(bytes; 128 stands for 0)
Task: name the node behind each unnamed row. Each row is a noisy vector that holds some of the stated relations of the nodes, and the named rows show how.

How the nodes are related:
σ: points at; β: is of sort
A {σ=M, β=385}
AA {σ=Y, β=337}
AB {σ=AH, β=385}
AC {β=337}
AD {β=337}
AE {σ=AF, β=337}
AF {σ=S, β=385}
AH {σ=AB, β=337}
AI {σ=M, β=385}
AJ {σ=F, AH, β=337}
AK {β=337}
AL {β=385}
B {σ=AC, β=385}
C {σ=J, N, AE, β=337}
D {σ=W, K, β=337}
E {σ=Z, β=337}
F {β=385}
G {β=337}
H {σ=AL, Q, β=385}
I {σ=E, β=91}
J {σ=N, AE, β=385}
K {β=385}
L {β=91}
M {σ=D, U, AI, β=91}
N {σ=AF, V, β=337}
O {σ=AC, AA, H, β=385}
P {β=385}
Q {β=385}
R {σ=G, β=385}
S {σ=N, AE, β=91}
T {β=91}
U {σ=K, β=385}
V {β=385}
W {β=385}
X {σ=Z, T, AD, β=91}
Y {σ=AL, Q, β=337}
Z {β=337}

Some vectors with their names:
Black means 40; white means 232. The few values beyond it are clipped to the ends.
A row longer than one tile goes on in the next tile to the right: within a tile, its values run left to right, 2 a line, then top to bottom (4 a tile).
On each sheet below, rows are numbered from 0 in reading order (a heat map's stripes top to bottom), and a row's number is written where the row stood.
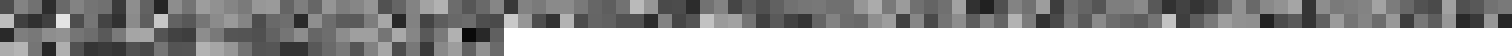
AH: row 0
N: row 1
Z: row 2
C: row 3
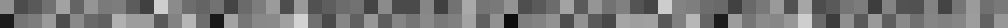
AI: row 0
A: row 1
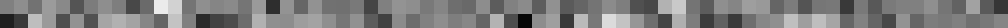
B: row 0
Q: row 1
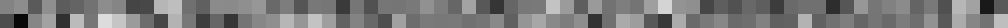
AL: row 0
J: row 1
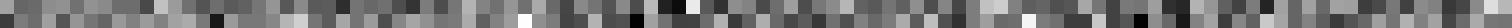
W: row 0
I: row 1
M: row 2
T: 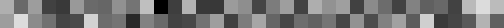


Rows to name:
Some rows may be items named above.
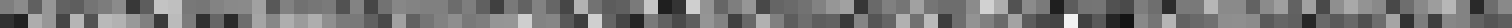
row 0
H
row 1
L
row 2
AJ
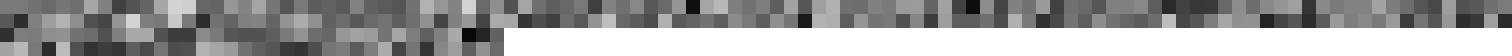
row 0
AB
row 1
AC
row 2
Z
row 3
C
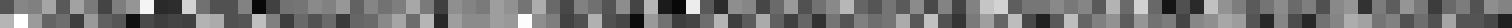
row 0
S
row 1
I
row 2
G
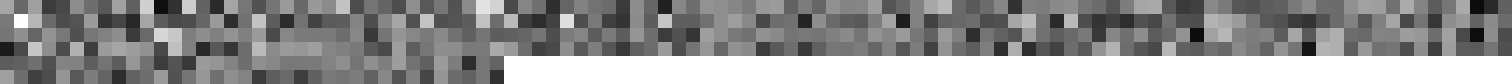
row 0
X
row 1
AH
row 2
C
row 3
O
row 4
AK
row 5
AC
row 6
AK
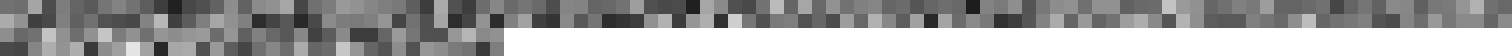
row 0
E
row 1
D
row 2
P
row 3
R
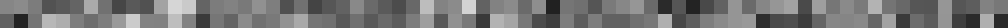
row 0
F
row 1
AD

